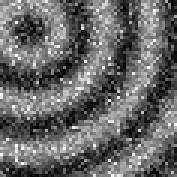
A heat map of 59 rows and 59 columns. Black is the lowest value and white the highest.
Rings: centred on the top left. Odd rows or columns: none. Average level on the scale: 40%. Slope: none.
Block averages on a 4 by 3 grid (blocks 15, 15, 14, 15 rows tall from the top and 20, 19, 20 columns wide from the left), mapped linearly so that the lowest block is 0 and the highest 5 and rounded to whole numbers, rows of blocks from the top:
5 3 1 | 1 2 0 | 3 1 2 | 2 2 2
